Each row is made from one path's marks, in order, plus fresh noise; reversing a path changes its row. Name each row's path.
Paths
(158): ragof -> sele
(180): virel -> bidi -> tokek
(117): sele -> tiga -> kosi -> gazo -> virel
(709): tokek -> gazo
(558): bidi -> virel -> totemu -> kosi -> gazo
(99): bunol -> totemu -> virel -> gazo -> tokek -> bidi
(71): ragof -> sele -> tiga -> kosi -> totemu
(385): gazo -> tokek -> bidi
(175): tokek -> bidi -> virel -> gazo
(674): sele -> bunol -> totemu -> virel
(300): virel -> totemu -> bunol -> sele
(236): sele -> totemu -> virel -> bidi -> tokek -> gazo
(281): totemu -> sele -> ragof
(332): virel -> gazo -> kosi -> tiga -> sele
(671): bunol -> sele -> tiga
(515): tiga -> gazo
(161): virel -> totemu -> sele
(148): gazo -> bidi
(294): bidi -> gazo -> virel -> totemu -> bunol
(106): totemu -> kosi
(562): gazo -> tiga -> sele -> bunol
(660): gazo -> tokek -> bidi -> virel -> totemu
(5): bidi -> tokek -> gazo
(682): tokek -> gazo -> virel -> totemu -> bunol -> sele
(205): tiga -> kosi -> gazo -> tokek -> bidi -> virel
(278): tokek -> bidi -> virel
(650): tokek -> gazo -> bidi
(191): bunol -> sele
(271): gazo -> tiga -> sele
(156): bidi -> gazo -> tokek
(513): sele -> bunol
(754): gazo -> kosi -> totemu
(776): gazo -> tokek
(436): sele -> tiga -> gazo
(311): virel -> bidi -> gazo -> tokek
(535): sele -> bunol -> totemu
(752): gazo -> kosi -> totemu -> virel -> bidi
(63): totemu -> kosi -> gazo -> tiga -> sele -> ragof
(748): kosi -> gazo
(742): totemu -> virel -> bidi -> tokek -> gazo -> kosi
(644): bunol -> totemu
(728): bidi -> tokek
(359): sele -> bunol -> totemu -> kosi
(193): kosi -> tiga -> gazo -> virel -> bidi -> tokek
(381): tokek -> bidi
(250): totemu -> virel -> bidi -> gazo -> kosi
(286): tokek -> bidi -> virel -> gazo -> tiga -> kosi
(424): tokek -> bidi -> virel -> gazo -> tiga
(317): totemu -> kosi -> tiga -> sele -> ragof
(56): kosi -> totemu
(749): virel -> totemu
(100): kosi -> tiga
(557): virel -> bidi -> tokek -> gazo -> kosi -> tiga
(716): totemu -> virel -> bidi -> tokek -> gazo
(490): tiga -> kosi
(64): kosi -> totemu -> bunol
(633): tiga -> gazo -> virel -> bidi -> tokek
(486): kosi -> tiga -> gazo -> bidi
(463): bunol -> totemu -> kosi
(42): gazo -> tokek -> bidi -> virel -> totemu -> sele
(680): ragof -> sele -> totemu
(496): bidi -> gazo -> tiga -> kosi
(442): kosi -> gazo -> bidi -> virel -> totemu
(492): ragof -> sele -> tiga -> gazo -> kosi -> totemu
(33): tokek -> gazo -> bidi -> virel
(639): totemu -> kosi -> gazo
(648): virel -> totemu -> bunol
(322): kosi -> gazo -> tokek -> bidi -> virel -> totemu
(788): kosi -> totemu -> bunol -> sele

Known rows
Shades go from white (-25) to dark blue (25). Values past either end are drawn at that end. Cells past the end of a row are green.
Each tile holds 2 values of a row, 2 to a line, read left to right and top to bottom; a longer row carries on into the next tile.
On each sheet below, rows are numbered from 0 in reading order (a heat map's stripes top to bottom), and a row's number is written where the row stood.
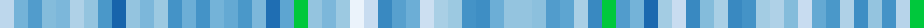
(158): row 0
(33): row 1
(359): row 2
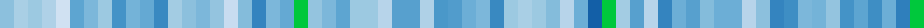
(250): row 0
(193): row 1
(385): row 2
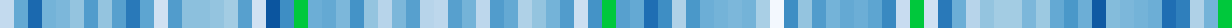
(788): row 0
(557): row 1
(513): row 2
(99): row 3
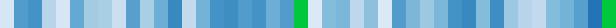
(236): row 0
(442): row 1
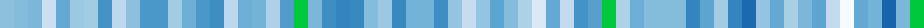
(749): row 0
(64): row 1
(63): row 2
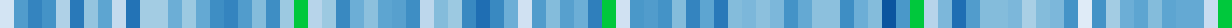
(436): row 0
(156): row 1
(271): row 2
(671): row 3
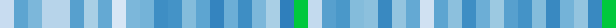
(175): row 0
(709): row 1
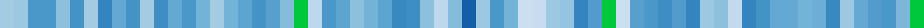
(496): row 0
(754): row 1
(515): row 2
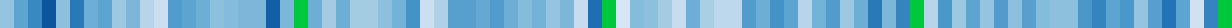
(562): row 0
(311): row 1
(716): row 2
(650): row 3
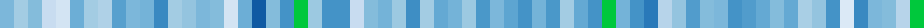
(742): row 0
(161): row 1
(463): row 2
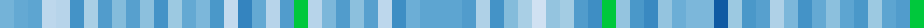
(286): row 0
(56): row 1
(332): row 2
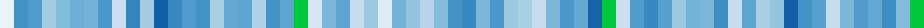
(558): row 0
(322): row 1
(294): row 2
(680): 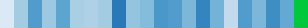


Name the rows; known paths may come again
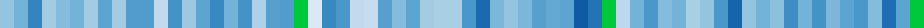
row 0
(300)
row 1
(42)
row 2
(158)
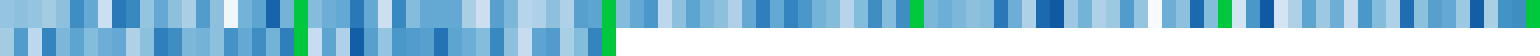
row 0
(281)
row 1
(100)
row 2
(633)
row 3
(317)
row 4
(682)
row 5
(385)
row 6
(486)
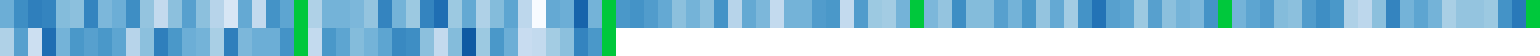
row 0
(64)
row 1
(63)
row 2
(648)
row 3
(728)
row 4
(776)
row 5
(148)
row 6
(754)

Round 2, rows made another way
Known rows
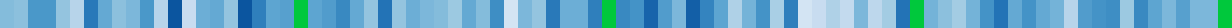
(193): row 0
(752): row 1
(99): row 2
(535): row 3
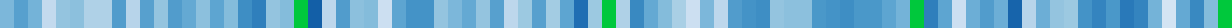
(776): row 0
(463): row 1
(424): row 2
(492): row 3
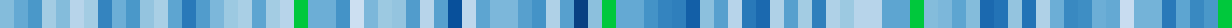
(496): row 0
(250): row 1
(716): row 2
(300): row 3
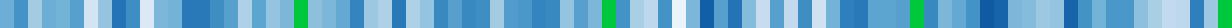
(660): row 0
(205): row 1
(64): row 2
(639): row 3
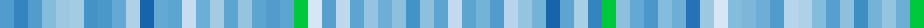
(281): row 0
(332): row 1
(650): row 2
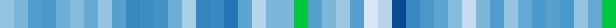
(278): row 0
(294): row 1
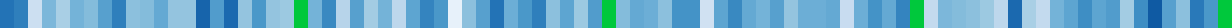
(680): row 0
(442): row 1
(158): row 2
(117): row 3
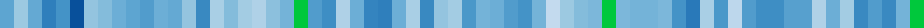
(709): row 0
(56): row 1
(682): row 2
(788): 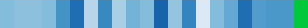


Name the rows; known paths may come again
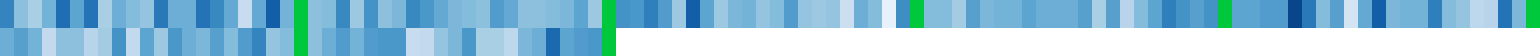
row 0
(71)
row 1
(490)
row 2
(385)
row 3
(161)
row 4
(558)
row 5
(776)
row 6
(486)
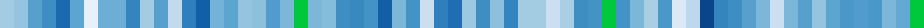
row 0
(175)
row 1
(236)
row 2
(294)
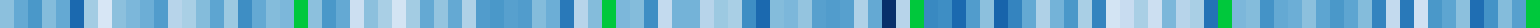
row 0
(650)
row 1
(156)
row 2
(742)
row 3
(99)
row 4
(180)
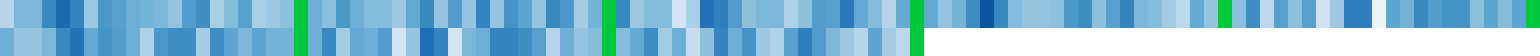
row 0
(515)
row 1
(728)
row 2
(513)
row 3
(748)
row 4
(322)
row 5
(535)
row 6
(660)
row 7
(496)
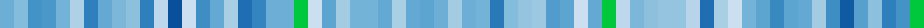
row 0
(633)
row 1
(271)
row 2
(117)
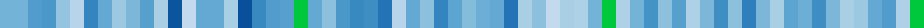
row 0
(193)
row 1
(5)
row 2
(286)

